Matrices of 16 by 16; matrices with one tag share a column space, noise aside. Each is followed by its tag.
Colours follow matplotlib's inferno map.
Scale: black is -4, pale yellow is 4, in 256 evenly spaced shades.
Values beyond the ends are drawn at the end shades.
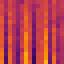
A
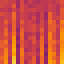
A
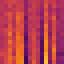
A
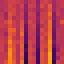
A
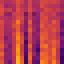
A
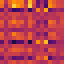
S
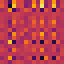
S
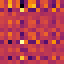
S
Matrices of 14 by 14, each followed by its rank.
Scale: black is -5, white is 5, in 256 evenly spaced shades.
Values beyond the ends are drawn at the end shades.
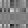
one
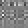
two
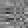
two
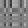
one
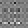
two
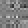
two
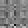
two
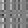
one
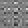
two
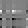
one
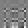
one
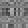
two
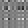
one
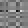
one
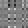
one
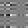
one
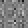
two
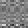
two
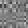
two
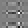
one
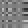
one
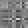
two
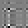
one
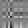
one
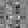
two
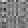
two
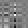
one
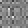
two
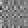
two
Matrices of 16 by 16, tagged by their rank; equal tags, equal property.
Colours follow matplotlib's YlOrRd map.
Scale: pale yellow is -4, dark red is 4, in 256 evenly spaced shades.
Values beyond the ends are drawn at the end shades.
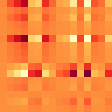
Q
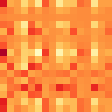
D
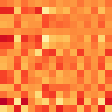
D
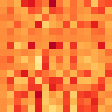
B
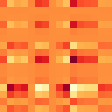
Q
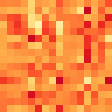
B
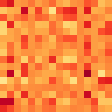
B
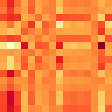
D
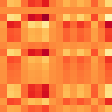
Q
